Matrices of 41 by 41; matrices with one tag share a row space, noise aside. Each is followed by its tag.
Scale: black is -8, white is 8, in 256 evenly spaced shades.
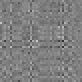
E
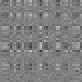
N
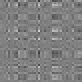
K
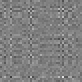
E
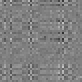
E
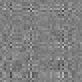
E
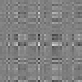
K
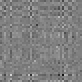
E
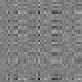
K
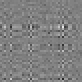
E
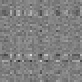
N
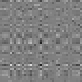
N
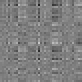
K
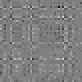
E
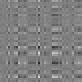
K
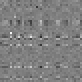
N
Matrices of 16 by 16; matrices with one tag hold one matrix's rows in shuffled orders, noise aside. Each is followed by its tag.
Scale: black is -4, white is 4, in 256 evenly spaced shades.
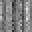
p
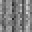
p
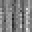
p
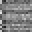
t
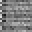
t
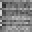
t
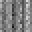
p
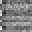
t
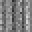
p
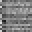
t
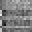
t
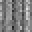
p
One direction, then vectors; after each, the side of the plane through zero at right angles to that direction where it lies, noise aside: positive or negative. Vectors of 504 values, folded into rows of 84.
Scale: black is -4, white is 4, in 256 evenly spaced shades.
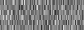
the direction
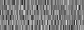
negative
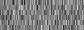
negative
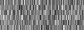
positive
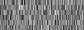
negative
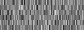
negative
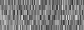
positive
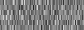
positive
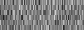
negative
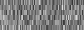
positive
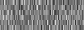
positive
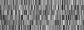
negative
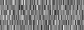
positive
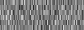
positive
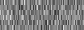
positive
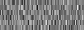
negative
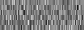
positive
